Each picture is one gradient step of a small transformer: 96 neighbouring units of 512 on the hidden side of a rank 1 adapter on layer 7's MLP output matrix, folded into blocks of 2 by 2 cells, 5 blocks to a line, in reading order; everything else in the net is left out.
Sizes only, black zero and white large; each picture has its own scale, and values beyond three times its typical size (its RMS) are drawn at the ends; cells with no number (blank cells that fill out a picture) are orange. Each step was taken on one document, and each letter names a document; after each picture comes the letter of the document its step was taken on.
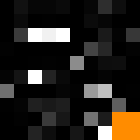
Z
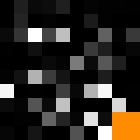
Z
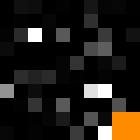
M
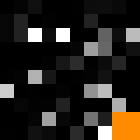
Z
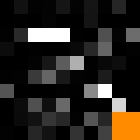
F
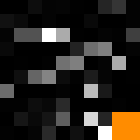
F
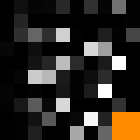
F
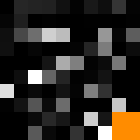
F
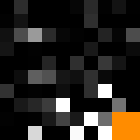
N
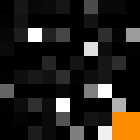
N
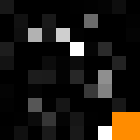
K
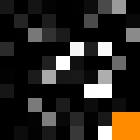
K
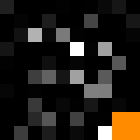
K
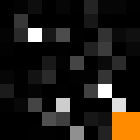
M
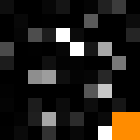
K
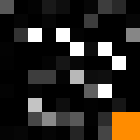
K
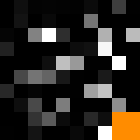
F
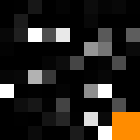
Z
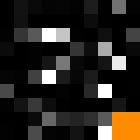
N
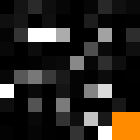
Z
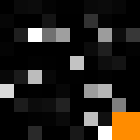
Z
